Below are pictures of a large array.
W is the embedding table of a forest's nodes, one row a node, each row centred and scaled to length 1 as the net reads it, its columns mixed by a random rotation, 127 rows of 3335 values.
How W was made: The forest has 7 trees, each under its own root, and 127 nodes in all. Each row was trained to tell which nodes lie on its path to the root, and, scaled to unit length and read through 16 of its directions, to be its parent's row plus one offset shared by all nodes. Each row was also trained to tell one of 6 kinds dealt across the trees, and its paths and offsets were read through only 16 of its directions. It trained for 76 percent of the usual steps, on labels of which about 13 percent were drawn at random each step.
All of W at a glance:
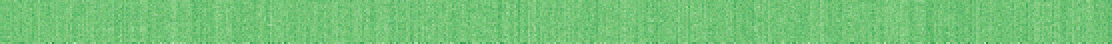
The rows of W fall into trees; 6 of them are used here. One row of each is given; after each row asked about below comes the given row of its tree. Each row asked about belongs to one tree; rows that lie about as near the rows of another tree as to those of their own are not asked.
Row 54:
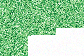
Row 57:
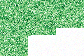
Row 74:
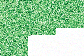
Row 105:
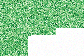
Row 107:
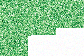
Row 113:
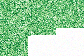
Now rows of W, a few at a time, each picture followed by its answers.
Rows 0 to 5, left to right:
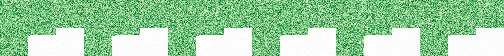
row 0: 113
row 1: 54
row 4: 113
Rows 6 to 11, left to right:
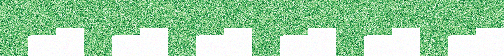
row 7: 54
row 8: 74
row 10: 107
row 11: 57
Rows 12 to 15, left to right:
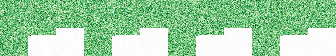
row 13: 105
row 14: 113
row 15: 74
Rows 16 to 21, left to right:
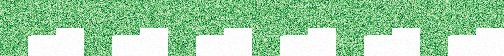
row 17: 74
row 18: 107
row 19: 57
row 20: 107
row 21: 113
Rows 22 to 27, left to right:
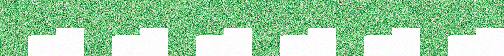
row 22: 54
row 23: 107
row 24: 113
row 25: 74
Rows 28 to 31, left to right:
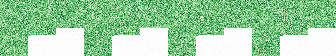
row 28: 74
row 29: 113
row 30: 113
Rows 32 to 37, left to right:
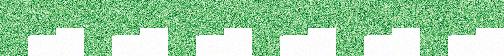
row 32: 113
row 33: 54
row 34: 107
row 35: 107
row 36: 57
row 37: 74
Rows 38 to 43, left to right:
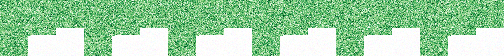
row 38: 107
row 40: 74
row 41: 105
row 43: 107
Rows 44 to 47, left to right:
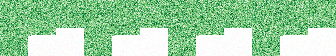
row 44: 105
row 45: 113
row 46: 54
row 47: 57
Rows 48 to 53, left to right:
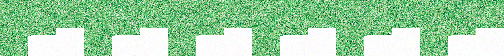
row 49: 107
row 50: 113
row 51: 105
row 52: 107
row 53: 57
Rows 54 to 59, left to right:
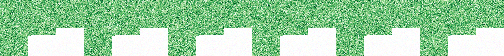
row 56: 57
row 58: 74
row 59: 113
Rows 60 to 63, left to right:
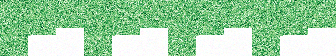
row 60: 74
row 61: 74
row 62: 57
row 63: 57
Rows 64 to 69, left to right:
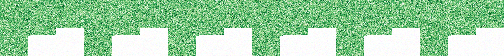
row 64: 57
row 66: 107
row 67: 107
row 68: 54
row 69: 105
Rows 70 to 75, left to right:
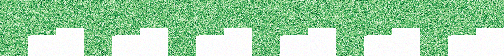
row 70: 113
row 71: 105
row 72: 105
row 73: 107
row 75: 107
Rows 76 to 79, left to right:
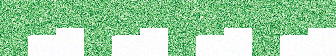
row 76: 113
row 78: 113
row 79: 74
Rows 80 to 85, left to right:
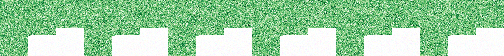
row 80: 57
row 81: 107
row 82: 107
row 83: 113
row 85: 113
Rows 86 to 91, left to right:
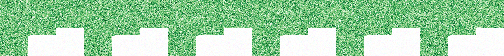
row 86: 113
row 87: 113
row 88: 113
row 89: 107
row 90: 74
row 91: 113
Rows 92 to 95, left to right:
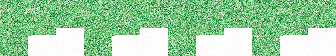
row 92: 107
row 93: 113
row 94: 74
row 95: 107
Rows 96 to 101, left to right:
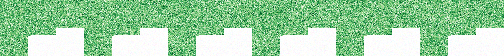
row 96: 57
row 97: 113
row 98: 107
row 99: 57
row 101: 105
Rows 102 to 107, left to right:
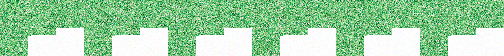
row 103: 107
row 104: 107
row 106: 74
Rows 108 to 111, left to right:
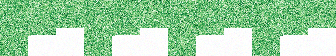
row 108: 107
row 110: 113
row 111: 105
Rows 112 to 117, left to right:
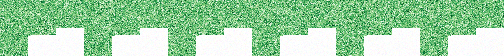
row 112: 54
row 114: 105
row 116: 74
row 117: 105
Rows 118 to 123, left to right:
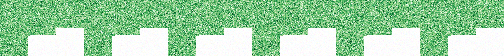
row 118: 113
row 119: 107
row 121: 74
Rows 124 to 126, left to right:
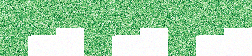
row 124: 105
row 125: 105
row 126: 54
